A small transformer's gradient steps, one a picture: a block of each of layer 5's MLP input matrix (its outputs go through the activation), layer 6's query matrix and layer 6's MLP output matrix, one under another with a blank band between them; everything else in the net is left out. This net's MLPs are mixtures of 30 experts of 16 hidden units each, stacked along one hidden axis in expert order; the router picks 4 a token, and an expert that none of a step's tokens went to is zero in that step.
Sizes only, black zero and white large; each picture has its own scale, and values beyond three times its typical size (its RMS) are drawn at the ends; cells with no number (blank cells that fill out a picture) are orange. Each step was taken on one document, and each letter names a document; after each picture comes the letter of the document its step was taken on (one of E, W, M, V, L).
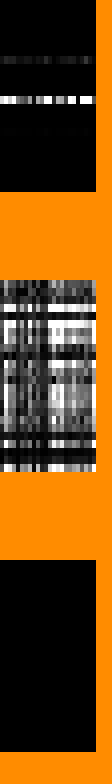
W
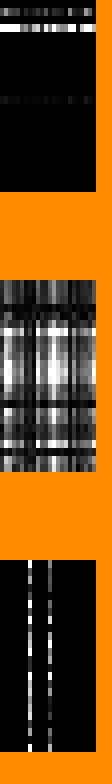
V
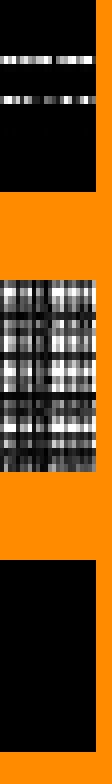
W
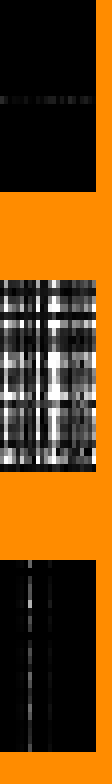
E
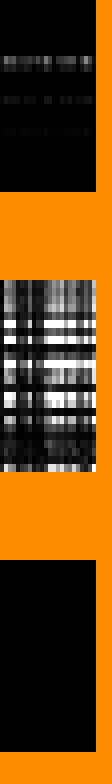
W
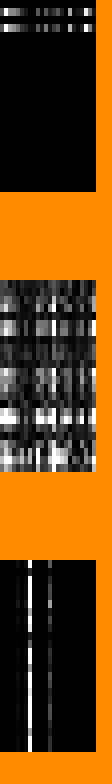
E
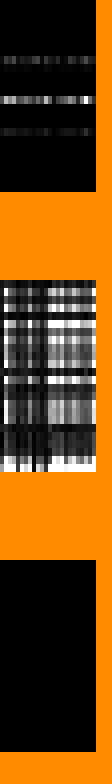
W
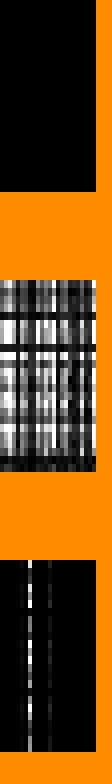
E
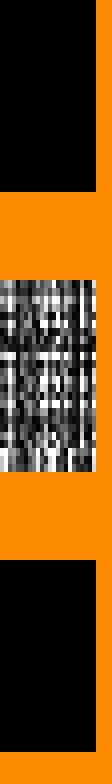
E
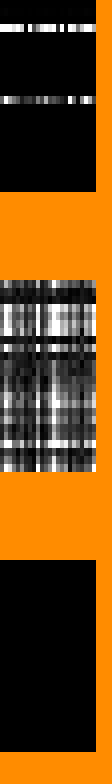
E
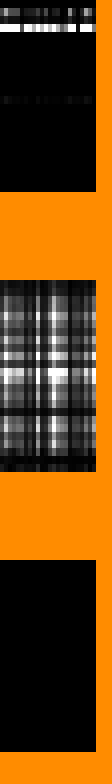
V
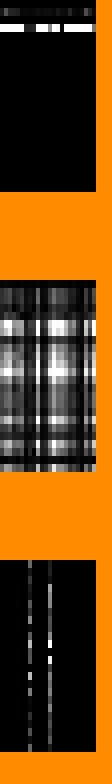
V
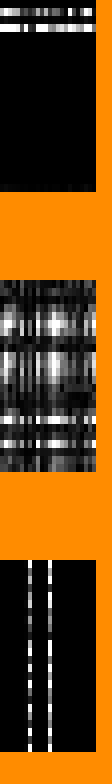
V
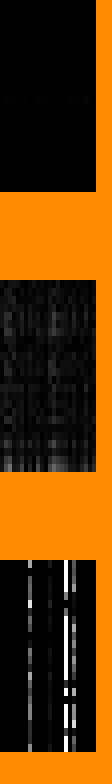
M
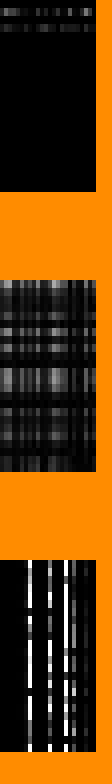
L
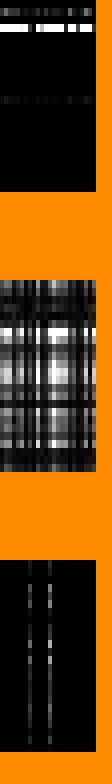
V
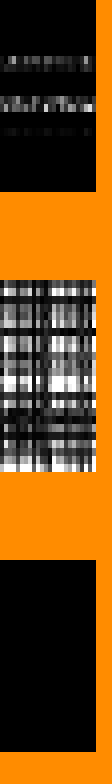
W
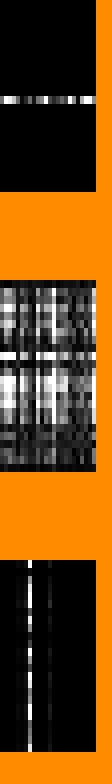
E
